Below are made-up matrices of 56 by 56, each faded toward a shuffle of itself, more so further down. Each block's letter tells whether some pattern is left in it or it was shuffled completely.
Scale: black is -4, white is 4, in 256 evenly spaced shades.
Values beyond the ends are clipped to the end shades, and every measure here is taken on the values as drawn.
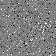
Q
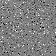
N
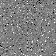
N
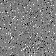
N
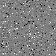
N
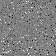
Q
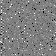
N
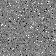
Q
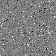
Q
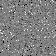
N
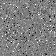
N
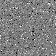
Q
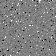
Q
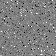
Q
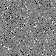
Q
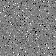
Q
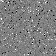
Q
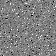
Q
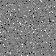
N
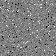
Q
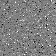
Q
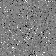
N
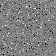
Q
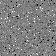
Q
